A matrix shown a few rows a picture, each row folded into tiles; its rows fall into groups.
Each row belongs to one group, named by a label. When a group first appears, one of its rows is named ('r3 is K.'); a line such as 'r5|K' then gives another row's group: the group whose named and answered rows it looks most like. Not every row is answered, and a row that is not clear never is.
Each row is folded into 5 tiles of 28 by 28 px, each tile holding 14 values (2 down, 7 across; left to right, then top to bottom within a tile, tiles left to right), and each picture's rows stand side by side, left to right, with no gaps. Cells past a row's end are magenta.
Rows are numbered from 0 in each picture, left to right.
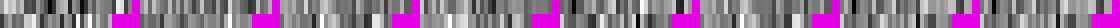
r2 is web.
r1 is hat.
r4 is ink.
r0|hat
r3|web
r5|web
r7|ink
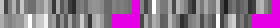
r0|web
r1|hat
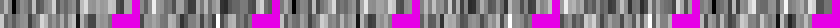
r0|ink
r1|hat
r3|hat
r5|ink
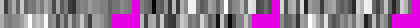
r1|ink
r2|web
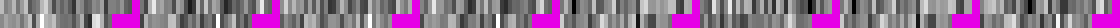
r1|hat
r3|hat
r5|hat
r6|ink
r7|hat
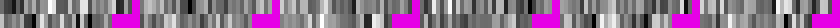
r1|hat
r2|web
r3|hat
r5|web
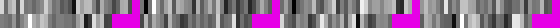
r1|hat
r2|ink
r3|web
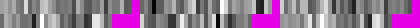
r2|web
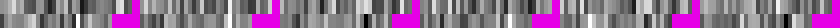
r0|hat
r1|hat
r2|web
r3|hat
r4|web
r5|web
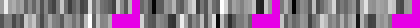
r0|hat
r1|ink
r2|ink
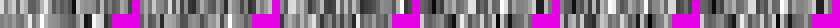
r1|hat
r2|hat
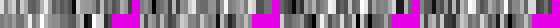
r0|web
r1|ink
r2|ink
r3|ink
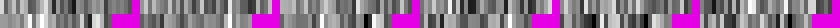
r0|web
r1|hat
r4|web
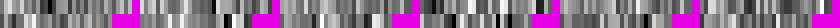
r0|hat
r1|web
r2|web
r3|ink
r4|web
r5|hat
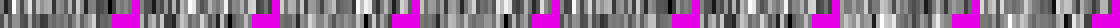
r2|web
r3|web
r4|hat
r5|ink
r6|web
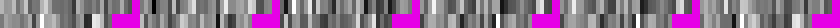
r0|web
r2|hat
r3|hat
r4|hat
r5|web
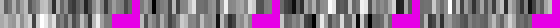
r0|web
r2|ink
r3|hat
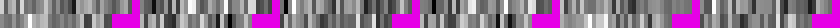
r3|ink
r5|hat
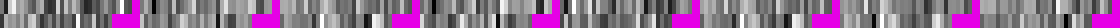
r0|hat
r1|ink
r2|web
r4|hat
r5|web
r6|web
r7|web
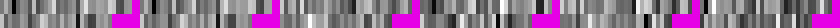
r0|ink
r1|ink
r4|web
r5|hat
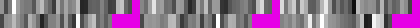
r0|hat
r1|hat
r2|web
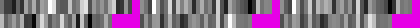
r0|ink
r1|hat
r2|hat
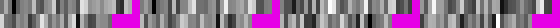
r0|ink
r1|ink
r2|ink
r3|hat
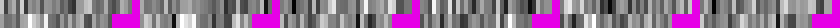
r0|web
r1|web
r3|hat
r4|hat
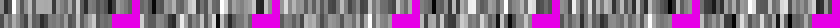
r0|hat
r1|ink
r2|hat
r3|ink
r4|hat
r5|ink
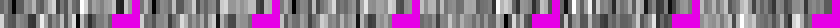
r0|ink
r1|ink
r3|web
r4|hat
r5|web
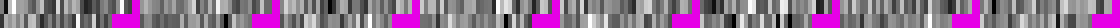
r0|hat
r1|web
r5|ink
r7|ink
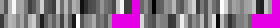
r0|hat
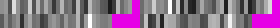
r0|hat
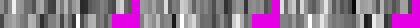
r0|hat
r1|web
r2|web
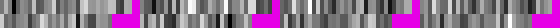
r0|ink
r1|ink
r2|hat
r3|hat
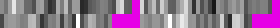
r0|hat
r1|web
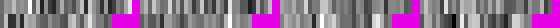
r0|hat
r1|hat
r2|web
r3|web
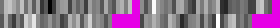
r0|hat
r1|hat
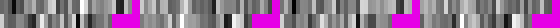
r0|ink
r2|ink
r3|web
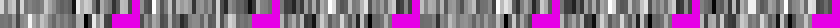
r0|web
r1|hat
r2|ink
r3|web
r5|ink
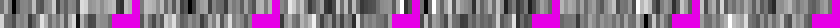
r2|hat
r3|hat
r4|web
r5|web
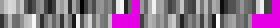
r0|hat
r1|hat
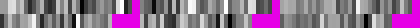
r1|ink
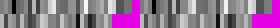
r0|ink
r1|ink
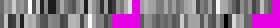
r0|hat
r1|web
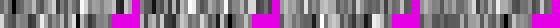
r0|ink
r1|ink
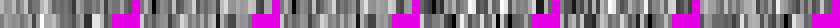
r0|web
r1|ink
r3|ink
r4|ink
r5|web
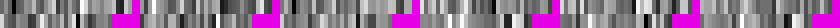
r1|hat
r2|ink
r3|web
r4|web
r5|web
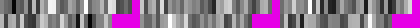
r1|web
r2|hat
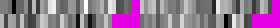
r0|ink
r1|web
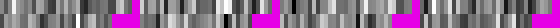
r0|hat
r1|web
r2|ink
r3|hat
